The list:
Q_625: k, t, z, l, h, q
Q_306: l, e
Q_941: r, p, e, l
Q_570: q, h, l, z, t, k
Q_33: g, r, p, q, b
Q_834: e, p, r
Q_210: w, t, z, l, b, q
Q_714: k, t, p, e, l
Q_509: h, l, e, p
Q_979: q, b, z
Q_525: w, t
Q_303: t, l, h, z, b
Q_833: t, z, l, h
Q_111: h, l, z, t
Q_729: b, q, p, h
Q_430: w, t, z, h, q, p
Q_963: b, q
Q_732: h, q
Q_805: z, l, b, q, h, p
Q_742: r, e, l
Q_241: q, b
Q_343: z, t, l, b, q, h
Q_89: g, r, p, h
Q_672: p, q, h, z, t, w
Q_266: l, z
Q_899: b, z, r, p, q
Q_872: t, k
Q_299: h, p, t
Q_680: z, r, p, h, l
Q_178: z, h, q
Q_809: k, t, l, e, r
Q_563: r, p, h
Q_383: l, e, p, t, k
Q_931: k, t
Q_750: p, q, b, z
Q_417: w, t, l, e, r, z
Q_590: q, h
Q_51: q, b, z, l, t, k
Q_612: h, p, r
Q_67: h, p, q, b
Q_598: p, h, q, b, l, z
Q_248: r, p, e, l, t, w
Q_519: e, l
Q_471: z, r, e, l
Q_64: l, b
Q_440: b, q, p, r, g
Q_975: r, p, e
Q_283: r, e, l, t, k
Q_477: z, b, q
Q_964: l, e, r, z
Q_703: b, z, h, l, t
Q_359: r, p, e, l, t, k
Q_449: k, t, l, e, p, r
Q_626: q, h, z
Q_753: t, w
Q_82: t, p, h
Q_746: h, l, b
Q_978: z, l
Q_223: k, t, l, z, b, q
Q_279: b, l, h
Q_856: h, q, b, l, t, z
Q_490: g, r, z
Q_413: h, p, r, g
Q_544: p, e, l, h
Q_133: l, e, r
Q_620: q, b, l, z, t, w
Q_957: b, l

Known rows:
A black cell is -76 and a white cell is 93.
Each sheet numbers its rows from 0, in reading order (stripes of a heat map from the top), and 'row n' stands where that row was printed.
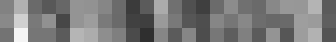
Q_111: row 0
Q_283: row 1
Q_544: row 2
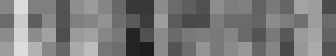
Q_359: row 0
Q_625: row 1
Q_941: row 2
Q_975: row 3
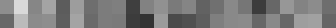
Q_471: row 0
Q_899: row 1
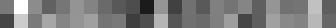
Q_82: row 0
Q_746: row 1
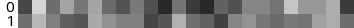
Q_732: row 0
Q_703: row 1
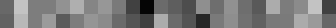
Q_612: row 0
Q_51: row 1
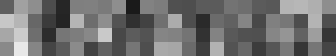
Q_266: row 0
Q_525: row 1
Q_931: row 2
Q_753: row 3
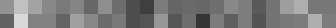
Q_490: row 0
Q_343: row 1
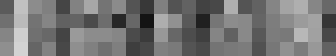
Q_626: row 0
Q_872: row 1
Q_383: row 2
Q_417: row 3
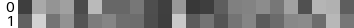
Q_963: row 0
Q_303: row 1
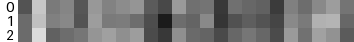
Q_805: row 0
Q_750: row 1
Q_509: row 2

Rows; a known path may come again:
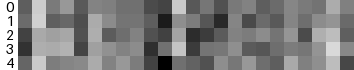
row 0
Q_303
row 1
Q_672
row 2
Q_963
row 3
Q_64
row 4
Q_612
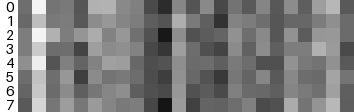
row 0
Q_544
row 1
Q_620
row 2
Q_89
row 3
Q_383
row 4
Q_714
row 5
Q_210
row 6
Q_223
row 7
Q_67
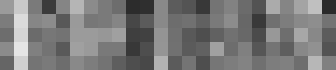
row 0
Q_299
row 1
Q_680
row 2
Q_509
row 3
Q_248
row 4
Q_833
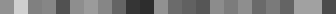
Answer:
Q_359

